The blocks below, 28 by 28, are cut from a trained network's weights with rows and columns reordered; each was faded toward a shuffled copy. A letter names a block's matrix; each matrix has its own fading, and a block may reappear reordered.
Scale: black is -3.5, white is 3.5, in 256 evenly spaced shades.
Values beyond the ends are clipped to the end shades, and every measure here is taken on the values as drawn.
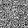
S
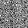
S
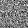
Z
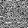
Z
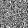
S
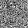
S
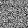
Z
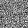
Z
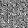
S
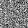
S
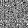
S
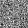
S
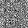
S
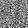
S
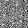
S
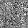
S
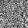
Z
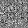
S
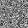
Z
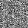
S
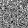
S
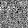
Z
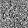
S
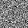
Z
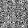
S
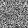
Z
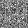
S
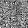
S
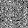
S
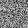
Z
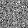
S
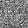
Z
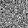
Z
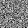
Z
